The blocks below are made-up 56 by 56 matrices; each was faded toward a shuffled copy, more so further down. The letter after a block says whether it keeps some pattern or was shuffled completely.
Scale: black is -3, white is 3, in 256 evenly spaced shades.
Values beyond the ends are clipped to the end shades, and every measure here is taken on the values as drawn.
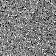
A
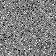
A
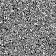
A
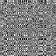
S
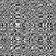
S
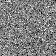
A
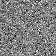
A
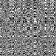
S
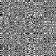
S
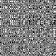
S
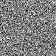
A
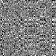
S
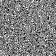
A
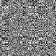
S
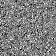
A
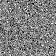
A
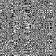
S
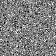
A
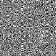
S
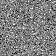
A
